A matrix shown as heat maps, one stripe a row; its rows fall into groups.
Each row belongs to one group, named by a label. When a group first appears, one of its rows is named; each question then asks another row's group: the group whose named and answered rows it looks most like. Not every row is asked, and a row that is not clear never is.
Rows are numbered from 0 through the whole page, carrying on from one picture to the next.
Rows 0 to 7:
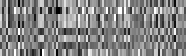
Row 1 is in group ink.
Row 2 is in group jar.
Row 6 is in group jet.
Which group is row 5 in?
jar
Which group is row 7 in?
ink
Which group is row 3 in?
jar
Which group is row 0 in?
jar
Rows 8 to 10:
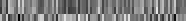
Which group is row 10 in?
jar
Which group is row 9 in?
jet
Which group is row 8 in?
jet
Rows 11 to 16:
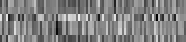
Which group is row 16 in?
jet
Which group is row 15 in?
ink
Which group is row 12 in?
jet
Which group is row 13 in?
jar
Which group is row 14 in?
ink
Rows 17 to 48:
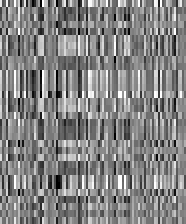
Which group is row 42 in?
ink
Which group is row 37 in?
jar
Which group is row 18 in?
jet
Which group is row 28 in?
ink
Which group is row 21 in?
jet
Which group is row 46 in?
ink
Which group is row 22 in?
jar
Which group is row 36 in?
jet
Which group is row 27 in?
ink
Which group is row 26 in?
jet
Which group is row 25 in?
jet
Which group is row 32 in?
jar
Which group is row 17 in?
ink
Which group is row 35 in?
jet
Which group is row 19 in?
jet
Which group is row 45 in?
jet
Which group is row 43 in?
ink
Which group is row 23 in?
jar
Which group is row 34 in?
jet
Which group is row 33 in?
ink
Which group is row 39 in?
jar
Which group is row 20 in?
ink
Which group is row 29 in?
ink
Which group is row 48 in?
ink
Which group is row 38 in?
ink
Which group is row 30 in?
ink
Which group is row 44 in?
jar
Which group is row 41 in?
jet
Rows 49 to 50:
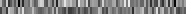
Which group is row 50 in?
jet
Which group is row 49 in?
jar
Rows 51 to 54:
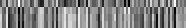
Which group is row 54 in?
jar
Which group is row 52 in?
jar
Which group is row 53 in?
jar
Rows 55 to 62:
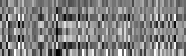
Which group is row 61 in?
jet
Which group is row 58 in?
jar
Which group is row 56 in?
ink
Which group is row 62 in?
ink
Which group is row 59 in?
ink
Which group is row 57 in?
jet
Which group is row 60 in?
jar
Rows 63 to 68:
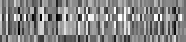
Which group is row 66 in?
jar
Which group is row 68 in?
jet
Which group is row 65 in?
ink
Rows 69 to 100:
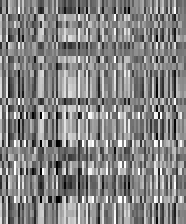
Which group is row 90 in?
jet
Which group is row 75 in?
jet
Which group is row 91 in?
jet
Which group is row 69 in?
jet
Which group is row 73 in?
jar
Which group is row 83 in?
jet
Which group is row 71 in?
jar
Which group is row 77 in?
jar
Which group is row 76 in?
jet
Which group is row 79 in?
jar
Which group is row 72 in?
ink
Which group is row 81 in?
jar
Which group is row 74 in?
jar
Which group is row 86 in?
jar
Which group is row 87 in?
jar
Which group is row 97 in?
ink
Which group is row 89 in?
ink
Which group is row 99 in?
jar
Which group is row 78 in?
ink
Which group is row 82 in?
jar
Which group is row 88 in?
jar
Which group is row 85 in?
ink
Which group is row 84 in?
jar
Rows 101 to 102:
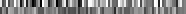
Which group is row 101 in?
ink
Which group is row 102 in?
jet
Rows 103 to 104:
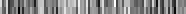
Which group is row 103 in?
jar
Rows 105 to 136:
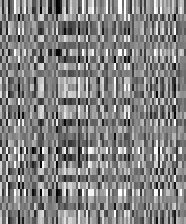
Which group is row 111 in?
jet
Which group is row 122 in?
jet
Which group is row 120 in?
jar
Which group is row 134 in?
jet
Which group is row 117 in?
jar
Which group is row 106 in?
ink
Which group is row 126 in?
ink
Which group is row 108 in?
jet
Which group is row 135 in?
jar
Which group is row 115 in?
jet
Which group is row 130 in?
jet
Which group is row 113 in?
jet
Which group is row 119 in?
jet
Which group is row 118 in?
jar
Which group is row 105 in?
ink
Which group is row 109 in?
jet
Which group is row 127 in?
jet
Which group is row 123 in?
ink
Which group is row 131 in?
jar
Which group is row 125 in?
jet
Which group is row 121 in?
jar
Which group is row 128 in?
ink
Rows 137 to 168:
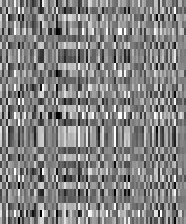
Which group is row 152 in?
jar
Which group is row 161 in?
ink
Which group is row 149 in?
ink
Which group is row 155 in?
jar
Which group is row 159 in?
jar
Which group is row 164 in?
jet
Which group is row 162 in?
jet
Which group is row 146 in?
jar
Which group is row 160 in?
jet
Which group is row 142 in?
jet
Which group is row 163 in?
jar
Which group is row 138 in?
jet
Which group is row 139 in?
jar
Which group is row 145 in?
jet
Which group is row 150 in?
jar
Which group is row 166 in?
jar
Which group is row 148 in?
jet
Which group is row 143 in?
jar
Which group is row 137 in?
ink
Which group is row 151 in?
jet
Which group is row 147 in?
ink
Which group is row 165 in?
jet
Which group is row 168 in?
jar
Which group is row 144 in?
jet
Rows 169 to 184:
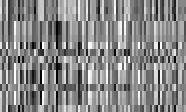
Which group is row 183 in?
ink
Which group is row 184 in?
jar
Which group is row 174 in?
ink
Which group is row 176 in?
jet
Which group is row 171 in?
jar
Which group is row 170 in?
jar
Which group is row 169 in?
jar
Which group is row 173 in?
ink
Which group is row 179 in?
ink
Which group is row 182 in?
ink
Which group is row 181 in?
jet
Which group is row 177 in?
jar
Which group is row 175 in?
ink
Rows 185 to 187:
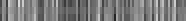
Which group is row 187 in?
jet
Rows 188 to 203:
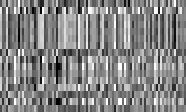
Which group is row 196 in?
ink
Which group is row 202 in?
ink
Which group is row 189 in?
ink
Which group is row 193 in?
jar
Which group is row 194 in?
jar
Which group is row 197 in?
ink
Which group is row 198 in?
ink
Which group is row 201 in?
jet
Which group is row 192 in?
jar
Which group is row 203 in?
jet
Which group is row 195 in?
jet
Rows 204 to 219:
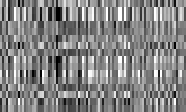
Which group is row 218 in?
jet
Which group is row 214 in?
ink
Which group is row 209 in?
ink
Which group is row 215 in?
ink
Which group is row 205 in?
ink
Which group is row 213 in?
ink
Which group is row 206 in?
ink
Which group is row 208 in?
jet
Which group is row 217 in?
jar
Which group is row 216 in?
jet
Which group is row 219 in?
jet
